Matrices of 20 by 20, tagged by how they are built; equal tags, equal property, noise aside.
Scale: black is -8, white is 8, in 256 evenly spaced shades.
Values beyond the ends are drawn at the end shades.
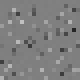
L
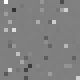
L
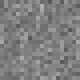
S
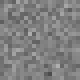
S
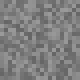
S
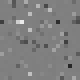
L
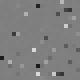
L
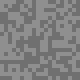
S
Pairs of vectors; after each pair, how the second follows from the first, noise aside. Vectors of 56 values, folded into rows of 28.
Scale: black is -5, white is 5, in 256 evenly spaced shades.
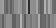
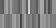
negated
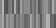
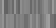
shrunk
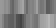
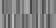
shuffled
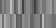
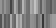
negated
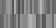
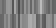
copied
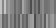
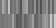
reversed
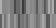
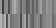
shuffled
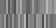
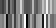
scaled up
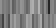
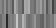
reversed
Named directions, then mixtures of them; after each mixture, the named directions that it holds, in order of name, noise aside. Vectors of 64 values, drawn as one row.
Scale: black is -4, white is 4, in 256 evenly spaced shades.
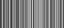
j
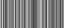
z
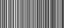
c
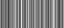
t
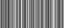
t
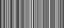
c, j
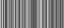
z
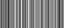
t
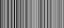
c, j, z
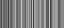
j, t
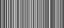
c, j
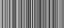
j, t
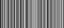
j, z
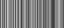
c, t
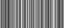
t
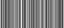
t, z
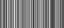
c, j, z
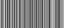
c, j, t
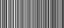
c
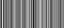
j, t, z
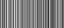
c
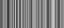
c, t, z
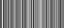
j, t, z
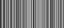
j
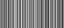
c, t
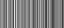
c, z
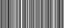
t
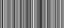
j, z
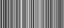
j, t, z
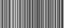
c, j, t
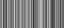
c, j, z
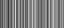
j, t, z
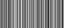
c, t
